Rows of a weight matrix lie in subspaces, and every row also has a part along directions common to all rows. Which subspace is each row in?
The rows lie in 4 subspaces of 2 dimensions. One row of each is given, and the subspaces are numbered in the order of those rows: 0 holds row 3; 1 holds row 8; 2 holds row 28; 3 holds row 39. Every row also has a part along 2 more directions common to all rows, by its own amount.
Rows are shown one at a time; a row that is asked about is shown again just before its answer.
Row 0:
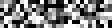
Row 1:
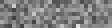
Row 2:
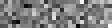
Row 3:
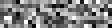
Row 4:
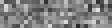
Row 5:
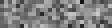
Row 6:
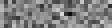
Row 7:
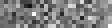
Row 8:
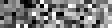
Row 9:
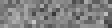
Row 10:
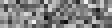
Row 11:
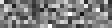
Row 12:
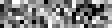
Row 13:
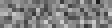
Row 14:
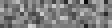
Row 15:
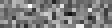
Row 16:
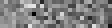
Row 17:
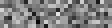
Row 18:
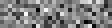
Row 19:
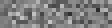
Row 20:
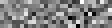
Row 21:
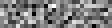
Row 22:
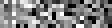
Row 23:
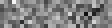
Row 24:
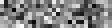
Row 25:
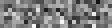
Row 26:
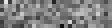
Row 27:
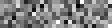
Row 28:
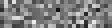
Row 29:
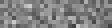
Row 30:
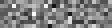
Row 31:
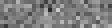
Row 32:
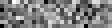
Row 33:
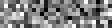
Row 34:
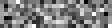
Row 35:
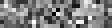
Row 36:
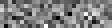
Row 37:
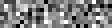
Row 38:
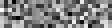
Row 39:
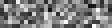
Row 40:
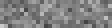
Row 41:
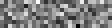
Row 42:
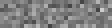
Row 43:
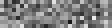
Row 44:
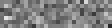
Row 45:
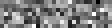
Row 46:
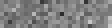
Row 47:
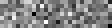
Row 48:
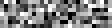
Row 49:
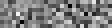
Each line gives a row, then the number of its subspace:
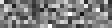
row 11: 3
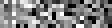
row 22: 1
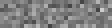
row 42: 3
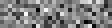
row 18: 0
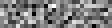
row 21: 3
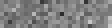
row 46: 1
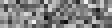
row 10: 3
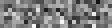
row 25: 0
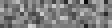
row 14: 0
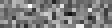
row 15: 1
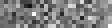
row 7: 1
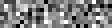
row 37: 3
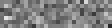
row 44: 0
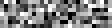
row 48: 3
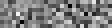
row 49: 3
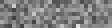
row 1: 3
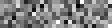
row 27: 1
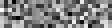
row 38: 2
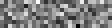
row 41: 1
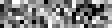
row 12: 2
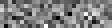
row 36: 2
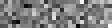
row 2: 1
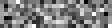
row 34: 0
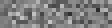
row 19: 3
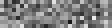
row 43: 2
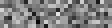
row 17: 0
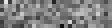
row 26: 2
